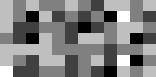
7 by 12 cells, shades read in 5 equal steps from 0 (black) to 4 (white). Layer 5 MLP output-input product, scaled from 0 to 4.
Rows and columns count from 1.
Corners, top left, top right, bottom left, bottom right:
3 3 4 3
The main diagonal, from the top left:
3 2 1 3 2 1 2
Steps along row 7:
down same up same down up down down up down up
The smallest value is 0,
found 7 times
